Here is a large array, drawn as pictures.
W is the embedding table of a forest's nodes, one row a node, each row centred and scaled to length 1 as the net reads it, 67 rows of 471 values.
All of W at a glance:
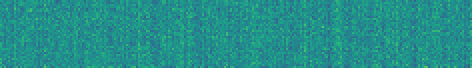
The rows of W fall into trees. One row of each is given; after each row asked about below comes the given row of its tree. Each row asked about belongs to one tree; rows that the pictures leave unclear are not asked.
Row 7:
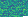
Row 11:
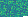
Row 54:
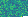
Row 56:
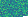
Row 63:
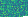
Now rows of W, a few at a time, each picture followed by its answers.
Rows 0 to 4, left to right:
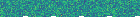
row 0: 11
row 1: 63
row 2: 11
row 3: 7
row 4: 11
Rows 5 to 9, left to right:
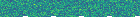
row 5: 56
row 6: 56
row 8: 54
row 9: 54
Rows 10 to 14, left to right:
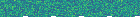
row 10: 54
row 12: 7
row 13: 56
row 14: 7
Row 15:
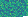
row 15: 56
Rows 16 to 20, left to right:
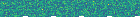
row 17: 7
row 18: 11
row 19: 11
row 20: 56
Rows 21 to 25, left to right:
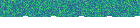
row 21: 63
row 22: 11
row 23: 63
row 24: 7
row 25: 56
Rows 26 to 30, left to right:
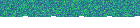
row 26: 63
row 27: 54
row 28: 11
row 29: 54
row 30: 7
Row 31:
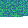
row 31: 7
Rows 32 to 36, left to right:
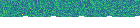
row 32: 63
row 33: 56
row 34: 56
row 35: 11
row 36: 7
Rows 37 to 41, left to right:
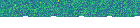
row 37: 7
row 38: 7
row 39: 11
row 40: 11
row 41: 7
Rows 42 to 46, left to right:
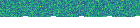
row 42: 7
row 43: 63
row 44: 7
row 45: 63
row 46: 63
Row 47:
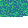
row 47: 56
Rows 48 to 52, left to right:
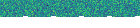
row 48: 54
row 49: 54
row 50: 56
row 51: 11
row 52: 63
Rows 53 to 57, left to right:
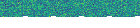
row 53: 7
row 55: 56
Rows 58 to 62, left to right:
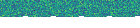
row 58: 63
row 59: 56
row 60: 7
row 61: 56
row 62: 7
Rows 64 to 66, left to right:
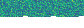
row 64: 11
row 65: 56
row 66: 56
